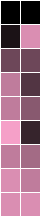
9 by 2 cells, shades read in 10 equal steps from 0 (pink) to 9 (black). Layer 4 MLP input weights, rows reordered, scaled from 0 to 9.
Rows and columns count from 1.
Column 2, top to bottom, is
9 1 5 6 4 7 3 2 1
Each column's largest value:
9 9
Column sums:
30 38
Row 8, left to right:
1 2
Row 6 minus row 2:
-8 6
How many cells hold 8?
1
